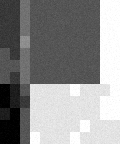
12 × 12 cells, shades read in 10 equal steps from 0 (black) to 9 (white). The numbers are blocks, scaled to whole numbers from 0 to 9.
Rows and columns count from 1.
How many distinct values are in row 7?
4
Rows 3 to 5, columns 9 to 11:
3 3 9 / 3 3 9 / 3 3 9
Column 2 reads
2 2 2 2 2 3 2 1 1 0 0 0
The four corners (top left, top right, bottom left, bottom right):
2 9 0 8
